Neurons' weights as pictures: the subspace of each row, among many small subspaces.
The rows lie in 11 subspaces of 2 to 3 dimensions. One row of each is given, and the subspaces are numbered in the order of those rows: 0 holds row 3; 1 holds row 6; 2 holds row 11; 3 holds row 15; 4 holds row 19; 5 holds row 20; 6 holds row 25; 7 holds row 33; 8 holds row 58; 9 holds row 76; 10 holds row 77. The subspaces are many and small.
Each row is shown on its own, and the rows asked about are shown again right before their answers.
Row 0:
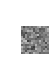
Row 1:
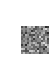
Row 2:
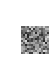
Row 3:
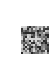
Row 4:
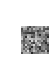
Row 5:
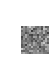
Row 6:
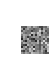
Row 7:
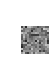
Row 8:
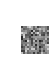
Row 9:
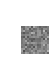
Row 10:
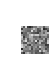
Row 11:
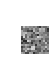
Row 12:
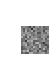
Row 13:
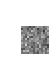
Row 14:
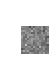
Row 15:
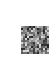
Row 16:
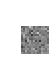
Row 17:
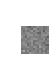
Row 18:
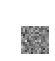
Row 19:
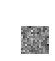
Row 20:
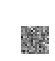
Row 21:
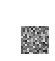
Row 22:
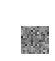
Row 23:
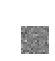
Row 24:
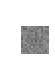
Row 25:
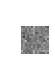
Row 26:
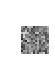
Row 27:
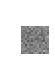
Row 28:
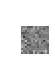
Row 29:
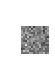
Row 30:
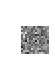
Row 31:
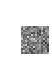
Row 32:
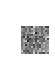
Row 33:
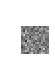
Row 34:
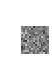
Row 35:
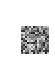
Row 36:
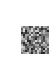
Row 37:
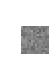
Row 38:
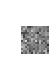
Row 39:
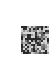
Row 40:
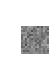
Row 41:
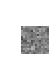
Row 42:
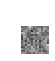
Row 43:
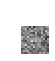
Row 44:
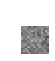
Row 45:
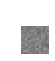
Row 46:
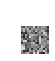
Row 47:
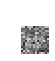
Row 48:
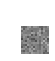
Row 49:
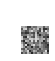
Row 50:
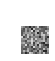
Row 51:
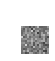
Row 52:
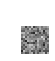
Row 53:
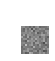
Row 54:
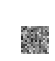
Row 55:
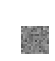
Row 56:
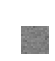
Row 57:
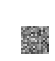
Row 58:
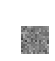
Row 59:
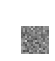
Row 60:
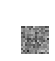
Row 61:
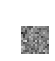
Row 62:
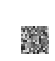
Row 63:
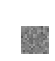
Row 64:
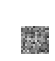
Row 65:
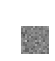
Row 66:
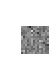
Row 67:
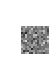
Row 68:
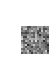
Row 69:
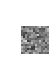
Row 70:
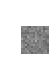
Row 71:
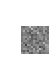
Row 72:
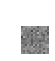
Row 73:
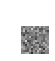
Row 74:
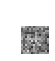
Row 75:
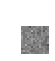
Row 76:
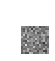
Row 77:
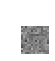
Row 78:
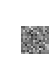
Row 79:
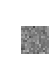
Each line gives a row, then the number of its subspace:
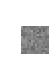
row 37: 2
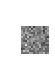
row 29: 4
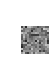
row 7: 10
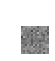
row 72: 9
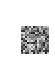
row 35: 1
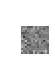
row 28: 6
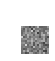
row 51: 9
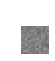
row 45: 3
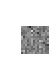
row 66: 5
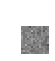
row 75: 4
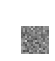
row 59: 5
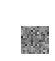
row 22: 9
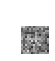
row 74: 0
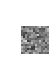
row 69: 2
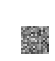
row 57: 1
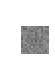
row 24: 6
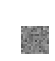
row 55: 10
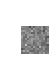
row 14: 4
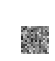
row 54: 8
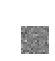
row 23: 10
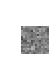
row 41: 2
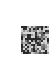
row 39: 0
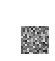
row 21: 9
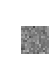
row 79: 3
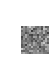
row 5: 10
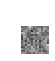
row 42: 4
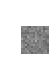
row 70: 6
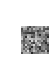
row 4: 0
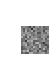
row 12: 5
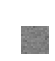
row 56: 8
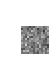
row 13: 3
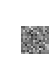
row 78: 7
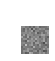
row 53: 9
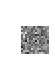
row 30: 10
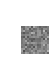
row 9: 1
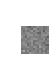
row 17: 5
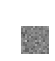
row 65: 5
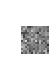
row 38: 8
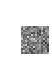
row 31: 1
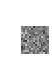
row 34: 4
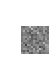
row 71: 7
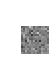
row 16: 7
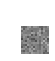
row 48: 1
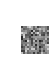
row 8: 5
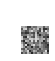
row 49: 6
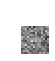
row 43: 8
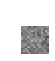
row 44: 8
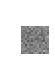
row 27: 2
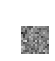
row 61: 4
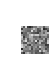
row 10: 10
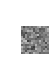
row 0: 2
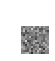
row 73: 7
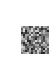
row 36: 7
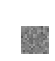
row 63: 10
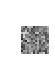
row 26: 8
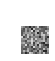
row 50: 9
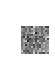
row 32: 6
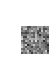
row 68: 6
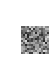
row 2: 2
